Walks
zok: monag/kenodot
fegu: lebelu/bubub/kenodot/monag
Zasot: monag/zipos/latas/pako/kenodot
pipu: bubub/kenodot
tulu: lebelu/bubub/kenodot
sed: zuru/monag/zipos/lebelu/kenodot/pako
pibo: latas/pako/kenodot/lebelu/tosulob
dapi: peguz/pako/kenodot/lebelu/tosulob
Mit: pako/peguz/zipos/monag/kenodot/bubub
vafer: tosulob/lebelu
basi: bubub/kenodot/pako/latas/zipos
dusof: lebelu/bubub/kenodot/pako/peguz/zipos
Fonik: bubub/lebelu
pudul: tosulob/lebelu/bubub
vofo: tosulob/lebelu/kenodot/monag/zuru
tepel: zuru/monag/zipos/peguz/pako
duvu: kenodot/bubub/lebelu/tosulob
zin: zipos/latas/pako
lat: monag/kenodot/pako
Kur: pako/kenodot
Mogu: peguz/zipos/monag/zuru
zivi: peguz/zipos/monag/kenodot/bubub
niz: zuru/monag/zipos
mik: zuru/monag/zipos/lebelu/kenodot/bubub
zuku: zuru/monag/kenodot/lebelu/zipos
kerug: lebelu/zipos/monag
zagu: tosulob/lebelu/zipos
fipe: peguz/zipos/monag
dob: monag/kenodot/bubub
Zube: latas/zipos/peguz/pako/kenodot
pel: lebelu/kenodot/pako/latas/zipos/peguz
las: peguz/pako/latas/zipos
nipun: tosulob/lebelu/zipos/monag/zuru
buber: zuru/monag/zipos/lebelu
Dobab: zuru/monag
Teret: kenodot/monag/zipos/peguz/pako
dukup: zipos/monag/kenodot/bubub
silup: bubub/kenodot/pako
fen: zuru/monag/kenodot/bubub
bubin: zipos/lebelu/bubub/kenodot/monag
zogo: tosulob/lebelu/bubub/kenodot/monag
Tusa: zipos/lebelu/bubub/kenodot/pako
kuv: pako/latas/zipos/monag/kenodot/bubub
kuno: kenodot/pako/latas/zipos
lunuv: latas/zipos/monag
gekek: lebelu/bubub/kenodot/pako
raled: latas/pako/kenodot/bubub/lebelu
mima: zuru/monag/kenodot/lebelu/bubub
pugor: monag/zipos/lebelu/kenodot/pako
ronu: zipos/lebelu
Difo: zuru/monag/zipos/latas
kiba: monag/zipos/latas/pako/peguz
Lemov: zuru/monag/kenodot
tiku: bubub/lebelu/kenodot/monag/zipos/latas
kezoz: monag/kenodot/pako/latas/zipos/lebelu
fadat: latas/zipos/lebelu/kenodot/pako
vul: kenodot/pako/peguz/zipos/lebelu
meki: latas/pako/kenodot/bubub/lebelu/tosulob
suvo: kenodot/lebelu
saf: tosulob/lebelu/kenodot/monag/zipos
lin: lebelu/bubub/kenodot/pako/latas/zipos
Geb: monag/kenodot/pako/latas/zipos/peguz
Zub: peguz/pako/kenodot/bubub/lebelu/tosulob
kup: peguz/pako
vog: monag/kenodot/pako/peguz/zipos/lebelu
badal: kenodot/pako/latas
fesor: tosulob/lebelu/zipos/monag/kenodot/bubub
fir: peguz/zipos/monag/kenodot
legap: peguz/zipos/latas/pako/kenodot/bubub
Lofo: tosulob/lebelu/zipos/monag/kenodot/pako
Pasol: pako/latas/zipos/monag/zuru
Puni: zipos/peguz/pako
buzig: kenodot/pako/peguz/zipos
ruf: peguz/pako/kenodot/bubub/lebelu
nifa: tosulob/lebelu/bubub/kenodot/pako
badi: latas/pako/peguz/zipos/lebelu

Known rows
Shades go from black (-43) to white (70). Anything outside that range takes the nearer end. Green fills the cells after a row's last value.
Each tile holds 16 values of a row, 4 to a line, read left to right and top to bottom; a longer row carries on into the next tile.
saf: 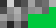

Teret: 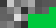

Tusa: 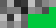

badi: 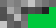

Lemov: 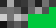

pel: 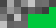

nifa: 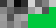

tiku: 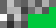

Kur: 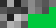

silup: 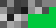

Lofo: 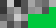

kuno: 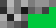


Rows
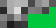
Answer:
lunuv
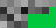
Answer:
zin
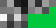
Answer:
mik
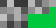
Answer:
fesor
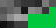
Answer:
Dobab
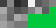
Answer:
Zub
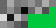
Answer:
basi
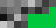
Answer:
Puni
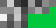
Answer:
bubin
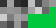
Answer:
zogo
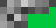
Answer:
Zube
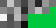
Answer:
dukup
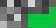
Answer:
vul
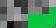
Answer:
nipun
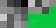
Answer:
Fonik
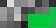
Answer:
fir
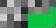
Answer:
zivi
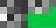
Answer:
pipu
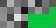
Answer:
Mit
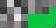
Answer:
pugor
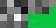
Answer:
sed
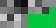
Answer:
gekek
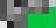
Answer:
zagu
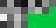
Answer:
fegu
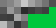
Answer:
las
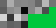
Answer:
kuv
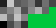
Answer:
zok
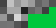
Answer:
Geb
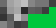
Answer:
kiba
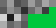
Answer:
lin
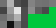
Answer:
kerug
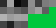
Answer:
vofo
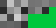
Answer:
Zasot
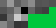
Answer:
tepel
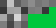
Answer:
kezoz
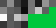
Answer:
fen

